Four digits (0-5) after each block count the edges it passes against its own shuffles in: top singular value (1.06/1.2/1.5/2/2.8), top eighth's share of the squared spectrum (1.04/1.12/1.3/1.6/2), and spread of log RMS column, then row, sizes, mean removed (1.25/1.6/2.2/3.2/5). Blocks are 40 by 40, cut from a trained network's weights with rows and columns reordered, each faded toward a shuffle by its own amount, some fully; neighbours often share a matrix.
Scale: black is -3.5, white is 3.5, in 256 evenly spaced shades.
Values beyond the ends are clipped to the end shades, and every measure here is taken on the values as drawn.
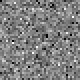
0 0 0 0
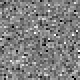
0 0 0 0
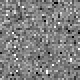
0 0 0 0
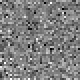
1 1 1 0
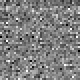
1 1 1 0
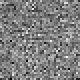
1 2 1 0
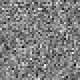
0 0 0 0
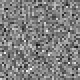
1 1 0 1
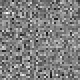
3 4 2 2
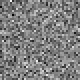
0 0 0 1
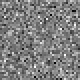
1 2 0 0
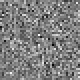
2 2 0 0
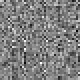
3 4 2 1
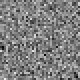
1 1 0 0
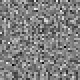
2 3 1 1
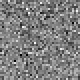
0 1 0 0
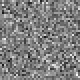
2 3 1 1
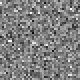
1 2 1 0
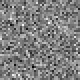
1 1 0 0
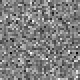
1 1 0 0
